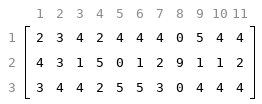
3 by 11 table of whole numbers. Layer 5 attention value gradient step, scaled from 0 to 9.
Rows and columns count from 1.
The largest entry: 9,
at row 2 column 8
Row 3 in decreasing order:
5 5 4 4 4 4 4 3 3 2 0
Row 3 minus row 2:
-1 1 3 -3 5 4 1 -9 3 3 2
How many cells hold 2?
5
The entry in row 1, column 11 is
4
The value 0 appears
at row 1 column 8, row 2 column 5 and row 3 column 8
